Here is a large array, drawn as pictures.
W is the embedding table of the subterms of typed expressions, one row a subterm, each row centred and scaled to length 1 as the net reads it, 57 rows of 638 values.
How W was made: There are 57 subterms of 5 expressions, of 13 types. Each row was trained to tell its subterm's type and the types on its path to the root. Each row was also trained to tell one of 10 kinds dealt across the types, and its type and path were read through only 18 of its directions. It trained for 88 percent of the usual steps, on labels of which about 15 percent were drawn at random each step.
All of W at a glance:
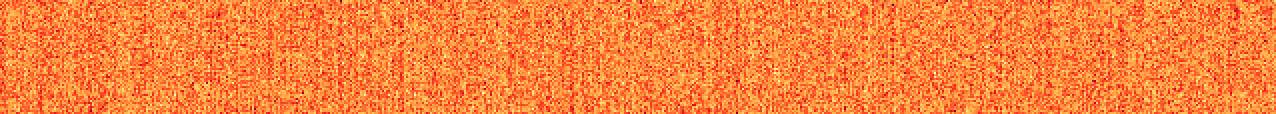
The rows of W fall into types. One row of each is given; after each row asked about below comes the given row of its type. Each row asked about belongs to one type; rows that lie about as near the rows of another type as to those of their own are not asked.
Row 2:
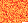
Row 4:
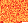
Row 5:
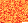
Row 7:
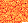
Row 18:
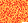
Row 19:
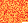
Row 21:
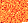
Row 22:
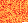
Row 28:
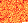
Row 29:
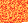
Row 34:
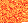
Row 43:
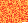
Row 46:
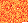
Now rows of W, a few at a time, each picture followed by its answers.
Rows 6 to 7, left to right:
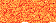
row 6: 34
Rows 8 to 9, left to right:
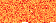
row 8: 21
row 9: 4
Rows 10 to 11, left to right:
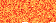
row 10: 22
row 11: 5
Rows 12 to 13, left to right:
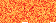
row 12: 7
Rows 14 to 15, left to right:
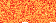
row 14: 22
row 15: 21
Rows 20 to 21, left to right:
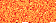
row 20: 2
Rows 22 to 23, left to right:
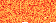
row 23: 28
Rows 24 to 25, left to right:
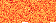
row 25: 19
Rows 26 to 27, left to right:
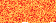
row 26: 19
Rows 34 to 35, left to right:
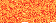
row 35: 22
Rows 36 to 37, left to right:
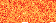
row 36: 28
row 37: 28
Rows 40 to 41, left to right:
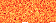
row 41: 4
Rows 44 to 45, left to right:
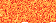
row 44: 29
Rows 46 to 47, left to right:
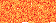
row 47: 46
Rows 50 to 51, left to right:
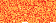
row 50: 18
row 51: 2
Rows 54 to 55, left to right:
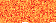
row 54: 2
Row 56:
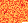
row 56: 19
